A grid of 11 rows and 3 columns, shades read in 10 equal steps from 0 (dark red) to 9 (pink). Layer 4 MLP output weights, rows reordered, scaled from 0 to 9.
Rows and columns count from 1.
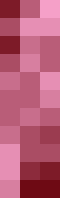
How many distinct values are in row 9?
2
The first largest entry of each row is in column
3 2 2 2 3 3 2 1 1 1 1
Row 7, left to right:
5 6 5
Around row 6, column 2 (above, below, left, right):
5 6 5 7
